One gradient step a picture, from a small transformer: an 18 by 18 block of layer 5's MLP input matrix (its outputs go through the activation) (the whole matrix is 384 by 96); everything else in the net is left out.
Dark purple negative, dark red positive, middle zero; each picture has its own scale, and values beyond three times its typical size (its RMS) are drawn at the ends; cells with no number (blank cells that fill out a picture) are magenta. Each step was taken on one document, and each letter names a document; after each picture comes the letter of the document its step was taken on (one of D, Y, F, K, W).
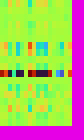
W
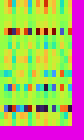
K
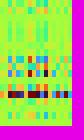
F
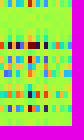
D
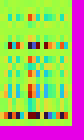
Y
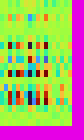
D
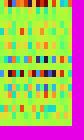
K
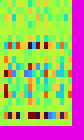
Y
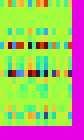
F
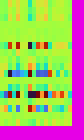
W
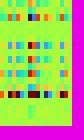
Y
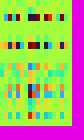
Y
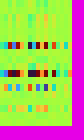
F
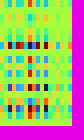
D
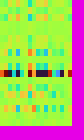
W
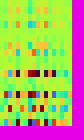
W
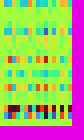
K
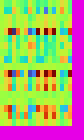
K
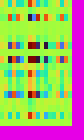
Y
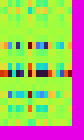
W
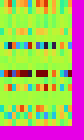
K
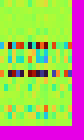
F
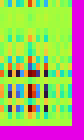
D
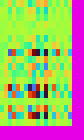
F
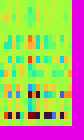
Y
